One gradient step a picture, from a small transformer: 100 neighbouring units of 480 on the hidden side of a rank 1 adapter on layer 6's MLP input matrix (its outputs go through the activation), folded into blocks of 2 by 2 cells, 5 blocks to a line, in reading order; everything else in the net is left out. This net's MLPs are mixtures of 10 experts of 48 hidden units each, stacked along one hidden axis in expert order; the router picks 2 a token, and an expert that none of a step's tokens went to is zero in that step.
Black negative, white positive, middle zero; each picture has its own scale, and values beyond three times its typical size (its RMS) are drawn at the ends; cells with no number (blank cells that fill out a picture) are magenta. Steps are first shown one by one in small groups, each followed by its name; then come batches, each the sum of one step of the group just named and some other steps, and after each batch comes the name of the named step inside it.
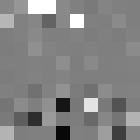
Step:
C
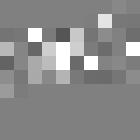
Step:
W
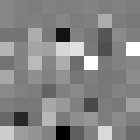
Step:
W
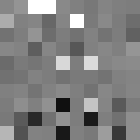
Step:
C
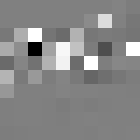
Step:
W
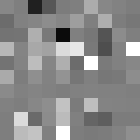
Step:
W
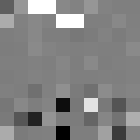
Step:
C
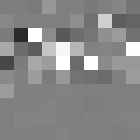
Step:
W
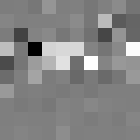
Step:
W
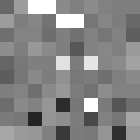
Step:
C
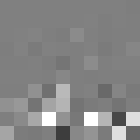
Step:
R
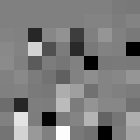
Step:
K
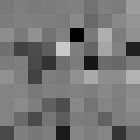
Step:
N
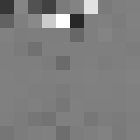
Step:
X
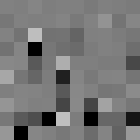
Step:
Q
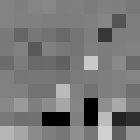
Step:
Q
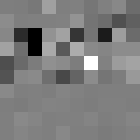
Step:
K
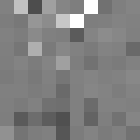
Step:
N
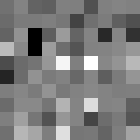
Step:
N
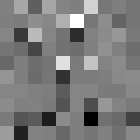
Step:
Q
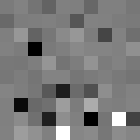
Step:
K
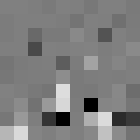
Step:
R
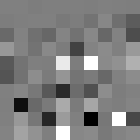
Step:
K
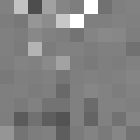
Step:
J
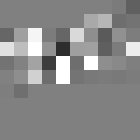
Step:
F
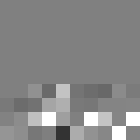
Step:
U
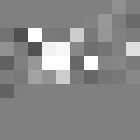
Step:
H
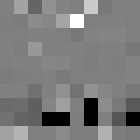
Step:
J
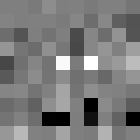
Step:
F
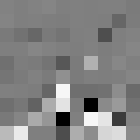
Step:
U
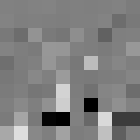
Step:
H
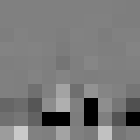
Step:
F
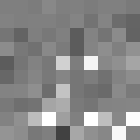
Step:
U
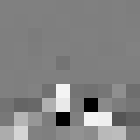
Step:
U
